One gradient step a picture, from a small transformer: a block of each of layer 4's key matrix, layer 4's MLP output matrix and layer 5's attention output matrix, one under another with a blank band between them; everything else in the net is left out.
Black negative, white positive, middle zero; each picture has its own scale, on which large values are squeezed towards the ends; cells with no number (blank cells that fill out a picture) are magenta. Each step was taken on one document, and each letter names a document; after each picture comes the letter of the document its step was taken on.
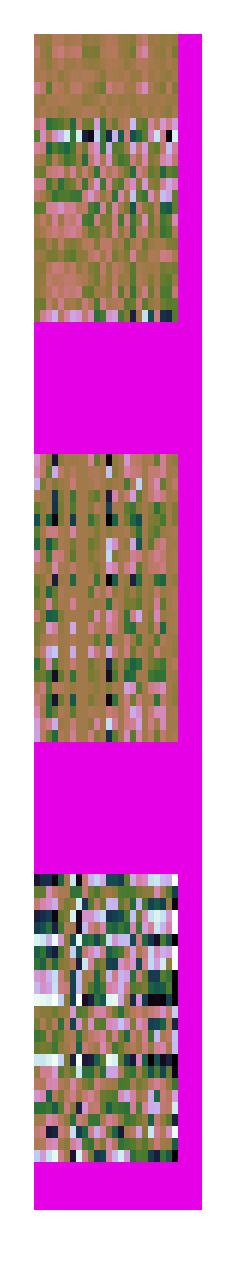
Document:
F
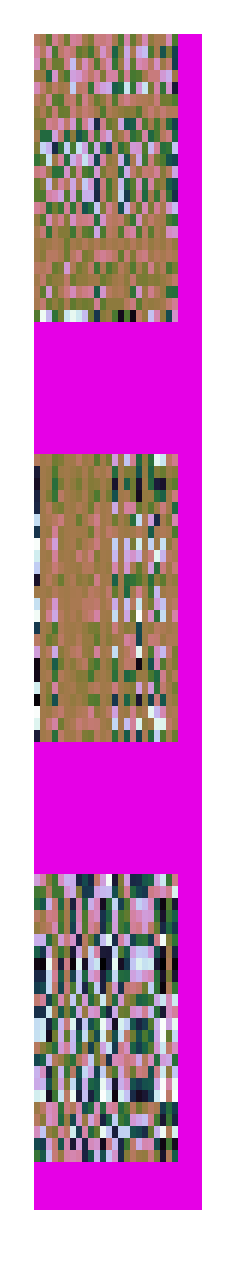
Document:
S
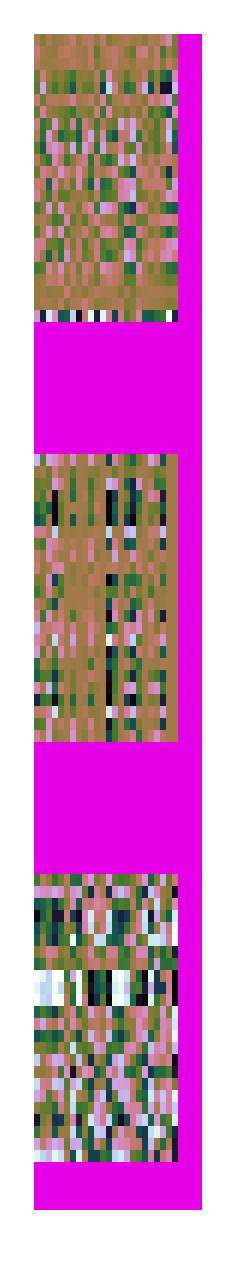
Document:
F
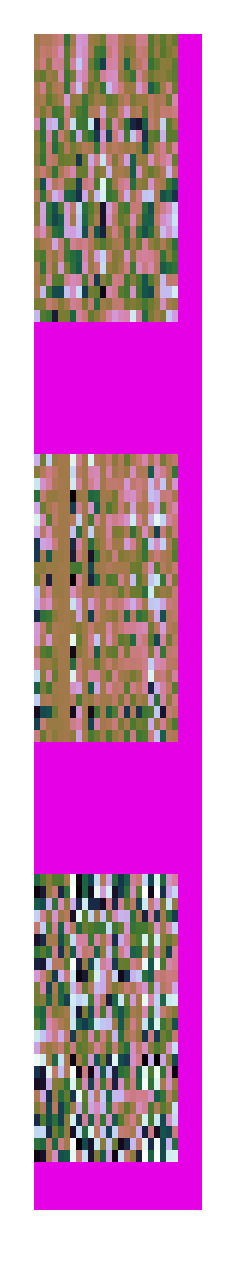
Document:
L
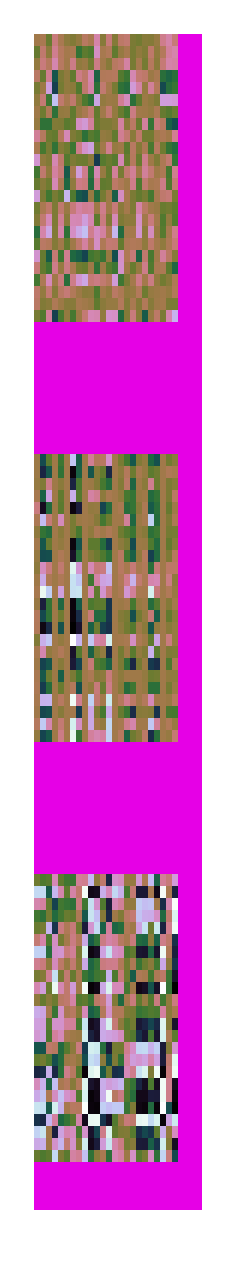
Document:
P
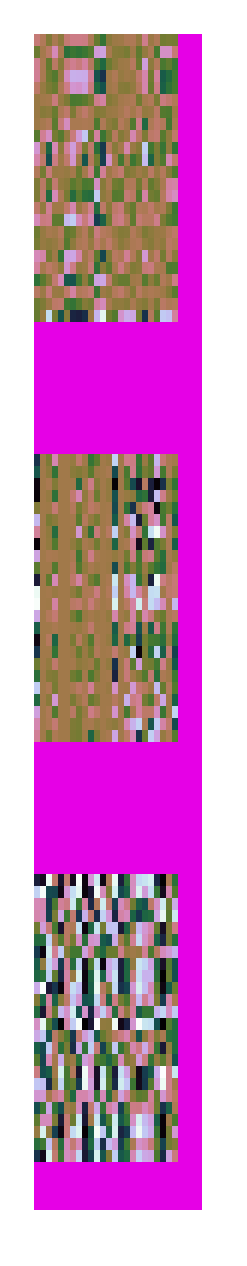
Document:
S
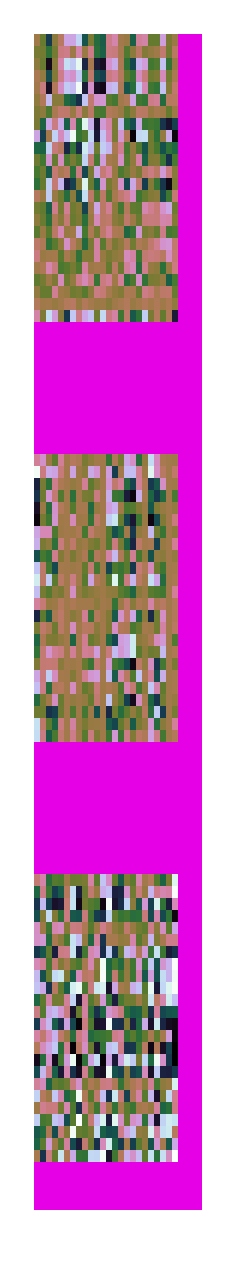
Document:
L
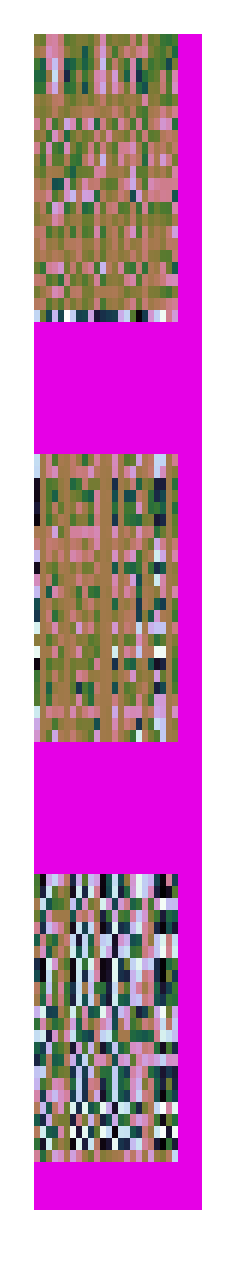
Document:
S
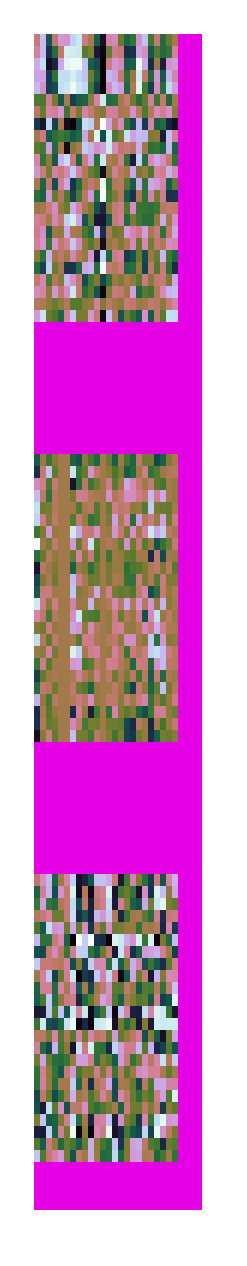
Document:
L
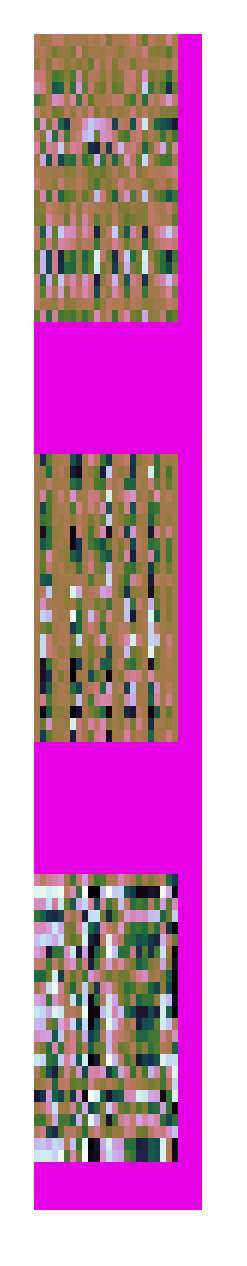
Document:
P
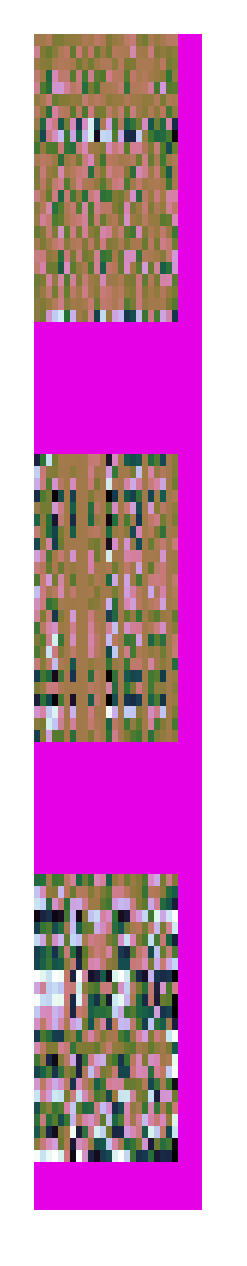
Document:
F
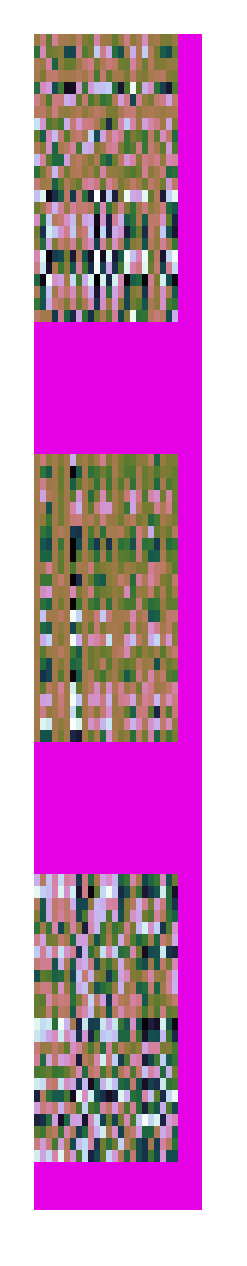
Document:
P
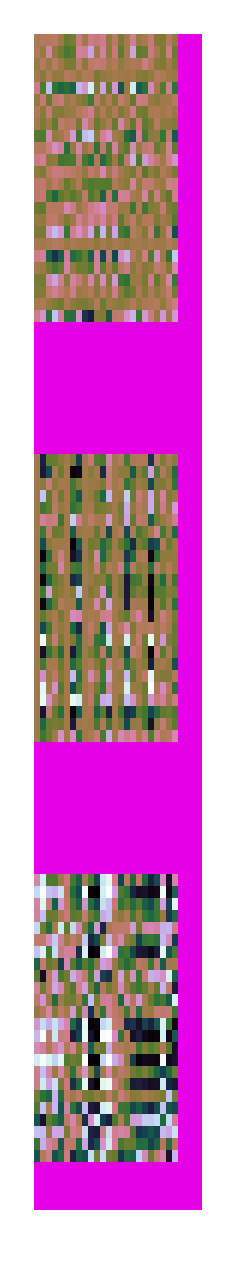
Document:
P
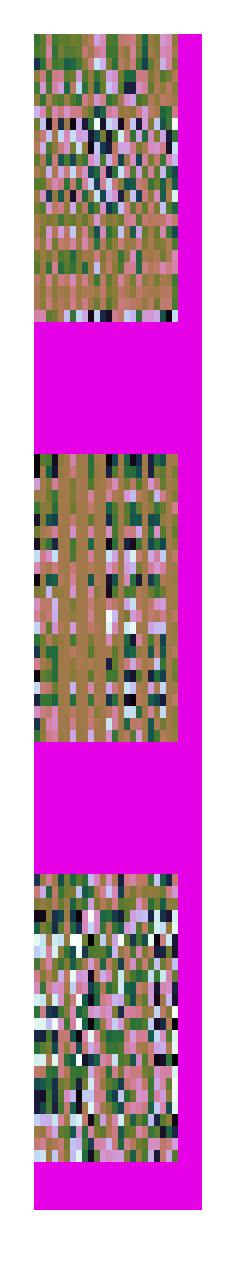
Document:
F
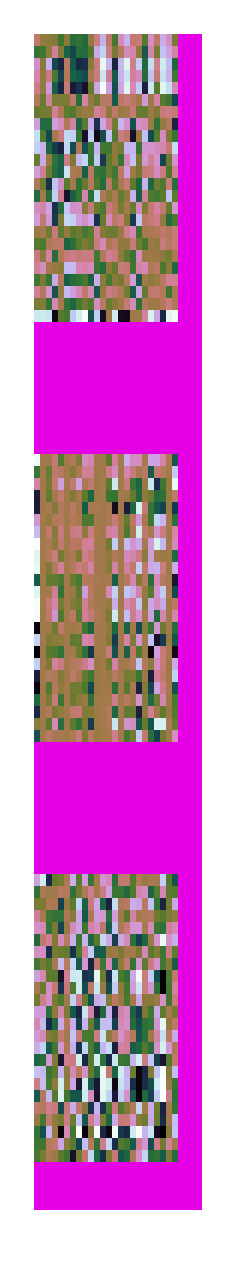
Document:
S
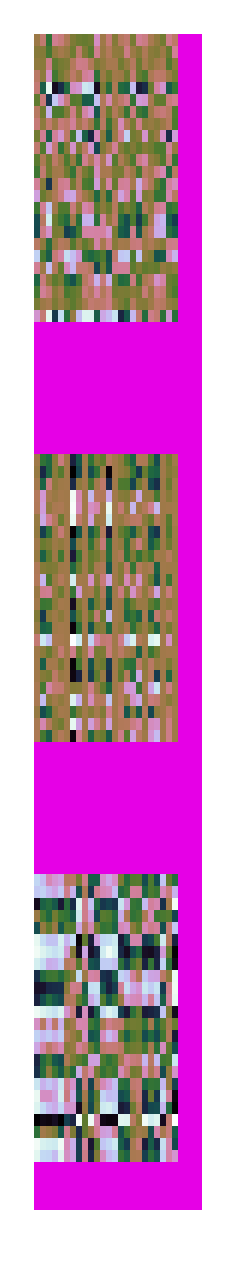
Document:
P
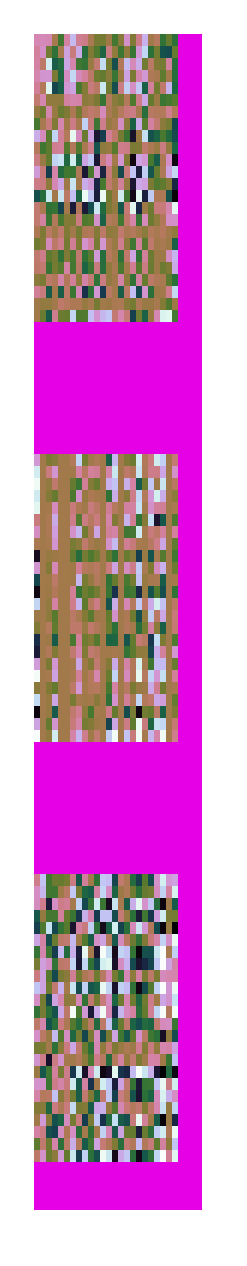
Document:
S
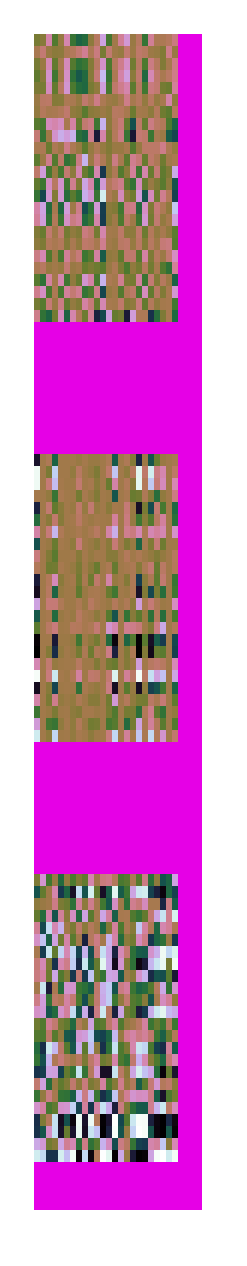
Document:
S
